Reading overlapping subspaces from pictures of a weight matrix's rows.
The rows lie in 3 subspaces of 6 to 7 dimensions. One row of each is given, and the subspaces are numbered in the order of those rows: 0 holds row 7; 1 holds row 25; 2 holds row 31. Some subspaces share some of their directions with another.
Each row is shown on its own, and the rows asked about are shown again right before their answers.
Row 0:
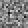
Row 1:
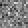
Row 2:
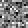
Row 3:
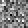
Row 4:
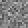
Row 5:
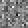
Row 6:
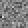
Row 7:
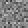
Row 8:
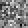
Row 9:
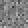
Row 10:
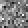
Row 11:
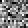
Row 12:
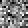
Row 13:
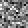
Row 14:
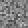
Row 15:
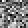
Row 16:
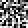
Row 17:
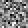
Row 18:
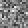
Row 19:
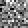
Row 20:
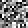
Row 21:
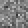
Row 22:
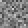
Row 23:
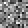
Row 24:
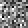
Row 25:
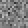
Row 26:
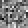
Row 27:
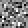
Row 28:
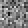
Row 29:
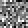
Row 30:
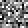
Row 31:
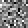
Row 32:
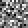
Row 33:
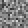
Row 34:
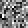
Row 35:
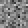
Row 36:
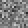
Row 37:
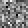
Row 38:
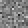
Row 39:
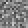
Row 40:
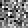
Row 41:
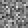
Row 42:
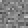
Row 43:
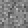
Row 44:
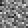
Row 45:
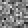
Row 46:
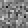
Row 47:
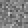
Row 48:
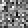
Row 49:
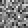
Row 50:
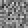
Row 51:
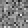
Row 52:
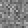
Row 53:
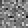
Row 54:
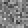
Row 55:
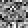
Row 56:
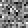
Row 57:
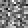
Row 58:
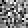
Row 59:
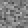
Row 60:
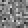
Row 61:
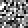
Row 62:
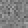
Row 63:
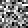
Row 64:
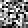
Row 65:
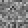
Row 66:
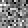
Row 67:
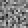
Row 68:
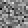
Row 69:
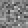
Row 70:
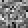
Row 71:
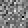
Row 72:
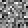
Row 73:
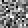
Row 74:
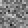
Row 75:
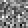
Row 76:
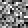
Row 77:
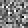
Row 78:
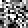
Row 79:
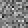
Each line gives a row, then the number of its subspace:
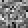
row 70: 0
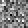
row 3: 0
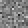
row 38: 2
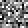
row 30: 2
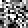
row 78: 2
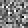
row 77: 2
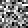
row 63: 2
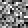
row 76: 1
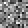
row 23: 1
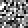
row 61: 2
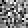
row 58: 2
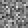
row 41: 2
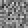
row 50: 2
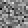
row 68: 1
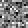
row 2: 1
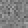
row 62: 1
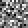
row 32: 2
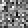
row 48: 0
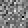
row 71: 2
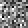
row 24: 1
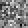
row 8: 2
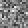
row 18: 1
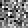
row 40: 2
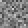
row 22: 2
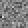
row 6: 1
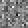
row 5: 0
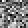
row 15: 2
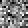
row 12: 2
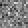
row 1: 2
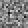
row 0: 1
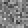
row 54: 1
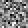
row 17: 0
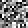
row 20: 1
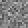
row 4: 2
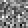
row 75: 0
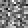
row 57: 1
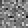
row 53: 2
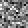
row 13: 1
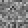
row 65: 0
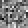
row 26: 0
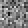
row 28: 2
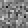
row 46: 0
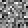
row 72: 1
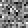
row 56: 1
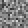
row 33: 2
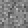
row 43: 1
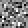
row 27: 1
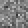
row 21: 0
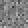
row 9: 0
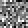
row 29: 0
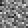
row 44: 2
